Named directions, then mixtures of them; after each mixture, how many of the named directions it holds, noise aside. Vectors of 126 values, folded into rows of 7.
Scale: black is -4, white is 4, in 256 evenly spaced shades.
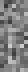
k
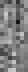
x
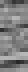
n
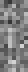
two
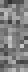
three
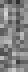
two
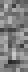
two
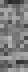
three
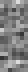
three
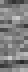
two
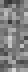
three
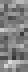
two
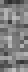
three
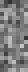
three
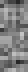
two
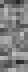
two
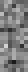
three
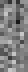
one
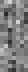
two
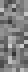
one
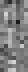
two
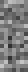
two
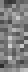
two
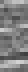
one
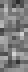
three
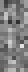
two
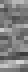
one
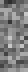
three
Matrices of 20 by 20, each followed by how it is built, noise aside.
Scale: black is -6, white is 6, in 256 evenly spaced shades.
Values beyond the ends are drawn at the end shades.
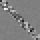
banded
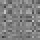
low rank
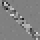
banded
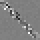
banded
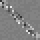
banded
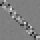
banded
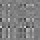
low rank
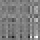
low rank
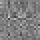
low rank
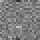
low rank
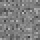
low rank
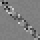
banded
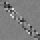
banded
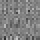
low rank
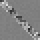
banded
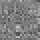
low rank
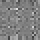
low rank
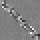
banded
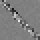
banded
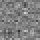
low rank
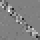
banded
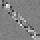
banded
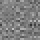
low rank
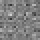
low rank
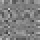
low rank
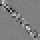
banded
